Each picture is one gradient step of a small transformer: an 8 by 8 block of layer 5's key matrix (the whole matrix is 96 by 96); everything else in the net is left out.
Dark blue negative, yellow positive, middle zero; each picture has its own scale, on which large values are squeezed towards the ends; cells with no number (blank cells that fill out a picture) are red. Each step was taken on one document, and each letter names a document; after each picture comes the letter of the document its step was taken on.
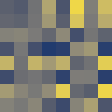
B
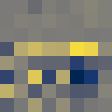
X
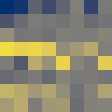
B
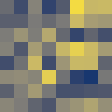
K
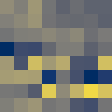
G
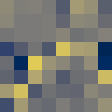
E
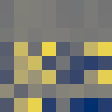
G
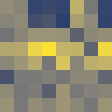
B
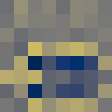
X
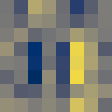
X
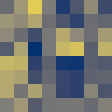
K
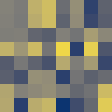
B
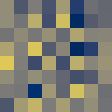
X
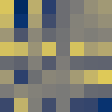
G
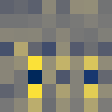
X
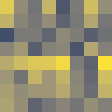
B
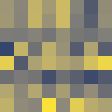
G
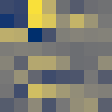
K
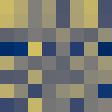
E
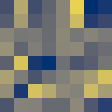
G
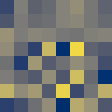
E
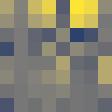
B
